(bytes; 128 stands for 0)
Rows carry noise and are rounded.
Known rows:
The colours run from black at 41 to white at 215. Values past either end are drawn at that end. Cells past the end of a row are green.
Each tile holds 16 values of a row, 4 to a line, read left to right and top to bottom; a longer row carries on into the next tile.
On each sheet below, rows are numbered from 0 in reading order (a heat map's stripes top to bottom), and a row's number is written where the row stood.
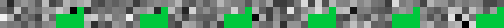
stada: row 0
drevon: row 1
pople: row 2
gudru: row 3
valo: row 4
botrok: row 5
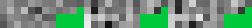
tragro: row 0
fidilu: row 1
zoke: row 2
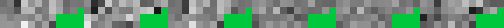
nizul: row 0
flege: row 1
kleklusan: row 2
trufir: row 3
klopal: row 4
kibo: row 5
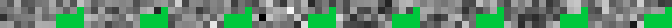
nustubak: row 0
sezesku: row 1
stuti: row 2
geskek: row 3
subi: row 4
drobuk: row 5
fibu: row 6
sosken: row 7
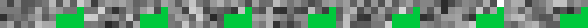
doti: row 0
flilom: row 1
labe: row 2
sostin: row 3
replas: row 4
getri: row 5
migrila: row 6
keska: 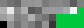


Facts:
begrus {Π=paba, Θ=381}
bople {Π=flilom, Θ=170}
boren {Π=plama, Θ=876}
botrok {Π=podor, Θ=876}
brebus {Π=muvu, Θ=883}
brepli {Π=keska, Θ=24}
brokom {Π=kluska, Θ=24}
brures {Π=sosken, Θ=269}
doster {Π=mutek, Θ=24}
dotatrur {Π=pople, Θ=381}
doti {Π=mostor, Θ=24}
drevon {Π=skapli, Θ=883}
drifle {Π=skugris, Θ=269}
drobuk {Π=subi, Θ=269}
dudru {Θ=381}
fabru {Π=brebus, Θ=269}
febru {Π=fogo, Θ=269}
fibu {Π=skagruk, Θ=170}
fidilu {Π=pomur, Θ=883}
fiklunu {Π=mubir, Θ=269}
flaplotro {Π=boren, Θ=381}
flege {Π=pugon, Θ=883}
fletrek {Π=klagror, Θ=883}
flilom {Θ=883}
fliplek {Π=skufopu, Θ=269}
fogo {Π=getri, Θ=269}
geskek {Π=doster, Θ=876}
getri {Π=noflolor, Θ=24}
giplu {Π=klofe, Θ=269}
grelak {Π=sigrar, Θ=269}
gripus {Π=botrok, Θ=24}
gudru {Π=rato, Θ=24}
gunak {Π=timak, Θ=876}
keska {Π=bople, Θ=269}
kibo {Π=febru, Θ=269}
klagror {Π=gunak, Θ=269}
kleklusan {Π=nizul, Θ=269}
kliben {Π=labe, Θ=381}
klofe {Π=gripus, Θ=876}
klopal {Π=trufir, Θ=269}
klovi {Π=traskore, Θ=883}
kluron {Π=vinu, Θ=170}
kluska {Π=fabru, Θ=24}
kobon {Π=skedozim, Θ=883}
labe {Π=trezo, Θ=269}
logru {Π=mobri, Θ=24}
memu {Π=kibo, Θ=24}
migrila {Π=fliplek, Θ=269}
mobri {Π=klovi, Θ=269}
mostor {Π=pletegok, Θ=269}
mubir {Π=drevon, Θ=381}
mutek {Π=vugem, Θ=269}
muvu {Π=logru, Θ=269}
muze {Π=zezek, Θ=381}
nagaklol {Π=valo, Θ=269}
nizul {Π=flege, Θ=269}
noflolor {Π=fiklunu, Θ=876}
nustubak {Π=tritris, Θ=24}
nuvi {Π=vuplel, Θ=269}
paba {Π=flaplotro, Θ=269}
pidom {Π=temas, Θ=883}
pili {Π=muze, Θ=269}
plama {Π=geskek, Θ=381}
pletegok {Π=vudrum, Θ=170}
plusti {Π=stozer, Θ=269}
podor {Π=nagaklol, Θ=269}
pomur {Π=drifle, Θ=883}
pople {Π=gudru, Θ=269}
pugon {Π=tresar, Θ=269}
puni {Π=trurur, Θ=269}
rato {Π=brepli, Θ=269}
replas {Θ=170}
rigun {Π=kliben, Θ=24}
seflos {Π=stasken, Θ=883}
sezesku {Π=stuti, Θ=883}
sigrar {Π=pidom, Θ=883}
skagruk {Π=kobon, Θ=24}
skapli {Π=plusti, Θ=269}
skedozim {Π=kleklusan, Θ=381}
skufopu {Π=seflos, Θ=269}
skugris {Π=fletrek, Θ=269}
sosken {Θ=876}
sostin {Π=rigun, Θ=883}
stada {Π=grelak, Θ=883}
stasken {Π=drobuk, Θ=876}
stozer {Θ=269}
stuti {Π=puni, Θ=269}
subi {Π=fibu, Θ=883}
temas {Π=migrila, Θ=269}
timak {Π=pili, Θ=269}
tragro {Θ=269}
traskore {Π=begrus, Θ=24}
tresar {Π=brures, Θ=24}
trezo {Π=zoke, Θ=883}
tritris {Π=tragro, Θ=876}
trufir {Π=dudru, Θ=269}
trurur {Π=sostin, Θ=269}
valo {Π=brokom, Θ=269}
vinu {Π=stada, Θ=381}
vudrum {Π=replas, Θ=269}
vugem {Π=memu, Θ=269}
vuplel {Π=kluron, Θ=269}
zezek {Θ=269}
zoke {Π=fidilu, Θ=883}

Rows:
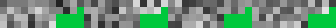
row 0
plama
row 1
brepli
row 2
fiklunu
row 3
drifle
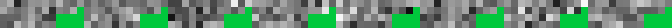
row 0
fogo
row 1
dotatrur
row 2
skagruk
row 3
klagror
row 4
seflos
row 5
febru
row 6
klovi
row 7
temas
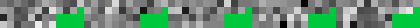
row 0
gripus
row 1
muvu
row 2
podor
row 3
muze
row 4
bople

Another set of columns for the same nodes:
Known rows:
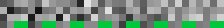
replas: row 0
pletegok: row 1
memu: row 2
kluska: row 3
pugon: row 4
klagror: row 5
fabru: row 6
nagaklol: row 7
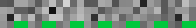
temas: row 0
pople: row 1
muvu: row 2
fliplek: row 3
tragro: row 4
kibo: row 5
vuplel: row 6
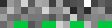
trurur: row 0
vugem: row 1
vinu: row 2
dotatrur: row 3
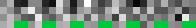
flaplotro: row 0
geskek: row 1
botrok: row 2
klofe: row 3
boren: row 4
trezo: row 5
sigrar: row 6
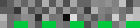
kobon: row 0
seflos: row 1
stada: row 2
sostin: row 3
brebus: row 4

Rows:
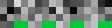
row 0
fibu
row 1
gudru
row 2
stasken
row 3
plama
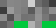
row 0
sezesku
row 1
dudru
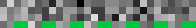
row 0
mobri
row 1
skedozim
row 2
mubir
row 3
tresar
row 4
getri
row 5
flilom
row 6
flege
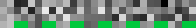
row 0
begrus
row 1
rato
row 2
logru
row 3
fiklunu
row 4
doster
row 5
noflolor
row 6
skagruk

